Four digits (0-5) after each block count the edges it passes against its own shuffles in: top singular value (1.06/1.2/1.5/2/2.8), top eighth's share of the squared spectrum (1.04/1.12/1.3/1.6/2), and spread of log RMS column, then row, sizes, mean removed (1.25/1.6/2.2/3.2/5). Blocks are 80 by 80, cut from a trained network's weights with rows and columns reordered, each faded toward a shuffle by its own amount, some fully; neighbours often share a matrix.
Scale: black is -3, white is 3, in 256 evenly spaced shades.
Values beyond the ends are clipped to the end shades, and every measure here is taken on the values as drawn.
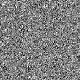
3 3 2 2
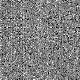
2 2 0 2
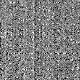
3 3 1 3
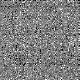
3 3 3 2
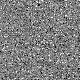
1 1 0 0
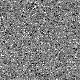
1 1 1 0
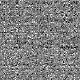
2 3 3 1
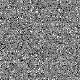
2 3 2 1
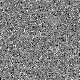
1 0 0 0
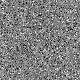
0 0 0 0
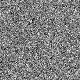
0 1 0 0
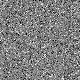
0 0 0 0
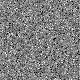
0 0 0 0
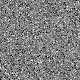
0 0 0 0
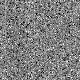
1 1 0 0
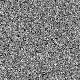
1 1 0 0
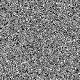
2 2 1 0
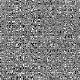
3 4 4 2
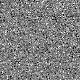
1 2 1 0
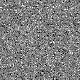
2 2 1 0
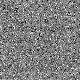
1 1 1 0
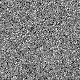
0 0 0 0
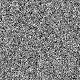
1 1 0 0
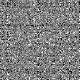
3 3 3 1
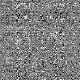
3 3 3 2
